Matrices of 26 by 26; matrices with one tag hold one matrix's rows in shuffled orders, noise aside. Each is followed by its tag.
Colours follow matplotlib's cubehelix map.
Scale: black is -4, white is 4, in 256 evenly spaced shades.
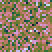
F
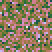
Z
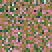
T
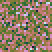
F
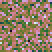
Z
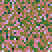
T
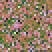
T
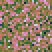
Z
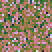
T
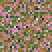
T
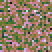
Z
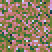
Z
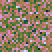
F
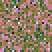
T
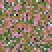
T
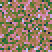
Z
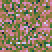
F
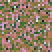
T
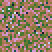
T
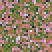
F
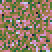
F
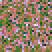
Z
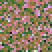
Z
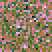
F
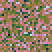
F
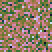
Z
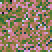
Z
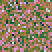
T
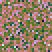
T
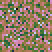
T
